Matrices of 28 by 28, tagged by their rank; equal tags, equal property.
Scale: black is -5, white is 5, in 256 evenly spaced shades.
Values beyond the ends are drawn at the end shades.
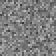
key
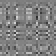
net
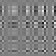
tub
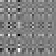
net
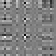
net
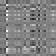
net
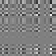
tub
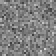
key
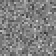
key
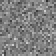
key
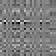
net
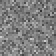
key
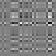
tub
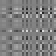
tub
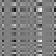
tub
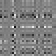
net
